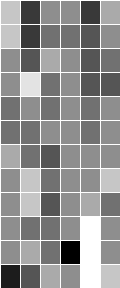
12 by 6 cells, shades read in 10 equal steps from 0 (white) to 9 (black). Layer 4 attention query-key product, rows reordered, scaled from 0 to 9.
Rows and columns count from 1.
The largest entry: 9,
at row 11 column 4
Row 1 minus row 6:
-3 2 0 0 2 -1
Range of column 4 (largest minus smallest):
5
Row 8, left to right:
4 2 5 4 4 2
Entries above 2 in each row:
5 5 6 5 6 6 6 4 5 5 5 4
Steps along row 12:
down down up down up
